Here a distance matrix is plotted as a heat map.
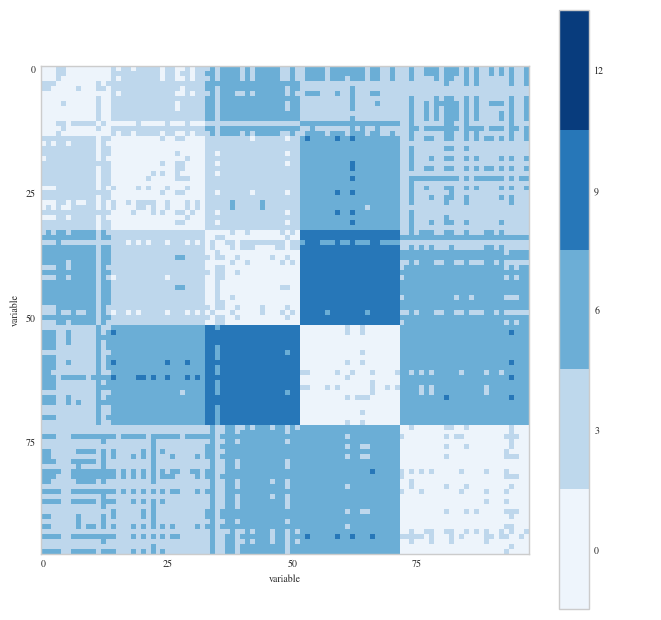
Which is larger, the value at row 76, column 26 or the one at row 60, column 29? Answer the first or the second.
the second
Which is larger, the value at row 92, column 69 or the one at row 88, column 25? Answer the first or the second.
the first
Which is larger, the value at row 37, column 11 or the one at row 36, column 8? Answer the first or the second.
the second
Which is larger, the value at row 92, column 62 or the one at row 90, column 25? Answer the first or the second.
the first
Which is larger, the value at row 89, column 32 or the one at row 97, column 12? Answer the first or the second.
the second
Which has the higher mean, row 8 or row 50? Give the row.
50
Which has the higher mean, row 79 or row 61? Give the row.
61
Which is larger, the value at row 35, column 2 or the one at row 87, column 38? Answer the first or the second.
the second
